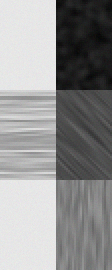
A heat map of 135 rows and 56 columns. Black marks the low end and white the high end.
The table splits into 3 rows of 2 panels. Panel 1,1: very high, flat. Panel 1,2: very low, blotchy, faint in contrast. Panel 2,1: high, streaked across. Panel 2,2: low, slanting down to the right, faint in contrast. Panel 3,1: very high, flat. Panel 3,2: middling, streaked downward, faint in contrast.
